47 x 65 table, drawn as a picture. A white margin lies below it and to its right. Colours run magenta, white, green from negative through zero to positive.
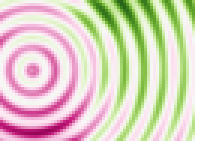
The ninth with the lowest average is the bottom left. There is an overall slope up to the top right. No row or column stands out. Concentric rings centre on the middle left.
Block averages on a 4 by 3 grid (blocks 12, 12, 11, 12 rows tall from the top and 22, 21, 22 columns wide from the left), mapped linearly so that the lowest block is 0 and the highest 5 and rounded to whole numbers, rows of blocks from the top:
2 5 5 / 2 3 4 / 1 3 4 / 0 2 3
